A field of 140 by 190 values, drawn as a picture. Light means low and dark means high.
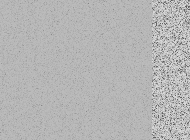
Mirror symmetry: none. Average level on the scale: 30%. Stripes: none. Seam: vertical, 80% of the way across, the left part calmer.
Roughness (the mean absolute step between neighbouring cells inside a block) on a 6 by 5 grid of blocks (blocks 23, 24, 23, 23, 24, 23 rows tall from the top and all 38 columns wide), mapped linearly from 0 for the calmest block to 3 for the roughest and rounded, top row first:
00003 | 00003 | 00003 | 00003 | 00003 | 00003
